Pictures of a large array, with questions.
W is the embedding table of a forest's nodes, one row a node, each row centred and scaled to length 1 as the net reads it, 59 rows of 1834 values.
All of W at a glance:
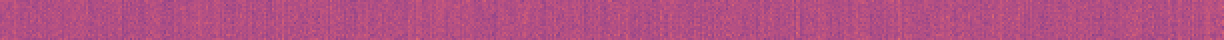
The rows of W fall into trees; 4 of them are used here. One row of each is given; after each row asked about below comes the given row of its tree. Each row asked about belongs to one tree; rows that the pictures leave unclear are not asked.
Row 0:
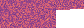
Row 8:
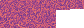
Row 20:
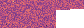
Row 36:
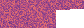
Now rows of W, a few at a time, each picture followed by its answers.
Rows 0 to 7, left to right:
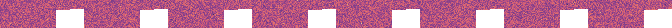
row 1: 0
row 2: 20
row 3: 8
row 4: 36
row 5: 0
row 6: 20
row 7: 0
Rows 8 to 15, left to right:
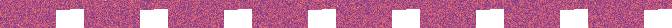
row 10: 8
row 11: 0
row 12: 0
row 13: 8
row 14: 0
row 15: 0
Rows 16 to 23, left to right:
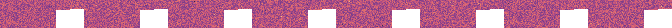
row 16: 20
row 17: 36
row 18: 8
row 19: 0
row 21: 36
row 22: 20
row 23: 8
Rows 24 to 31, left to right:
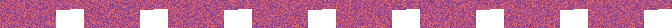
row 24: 20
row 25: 20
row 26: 36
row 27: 36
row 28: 36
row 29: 0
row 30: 8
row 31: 36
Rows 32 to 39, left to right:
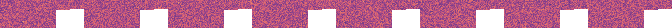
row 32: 0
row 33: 8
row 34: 8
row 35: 20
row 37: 0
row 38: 8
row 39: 36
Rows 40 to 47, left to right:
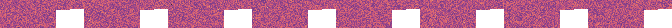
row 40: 8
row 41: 20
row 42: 20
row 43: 0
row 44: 36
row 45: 8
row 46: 20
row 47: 0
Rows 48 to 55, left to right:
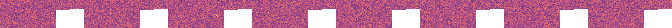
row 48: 20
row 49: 8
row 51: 36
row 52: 36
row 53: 36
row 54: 36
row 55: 8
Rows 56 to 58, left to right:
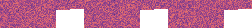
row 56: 0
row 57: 0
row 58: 8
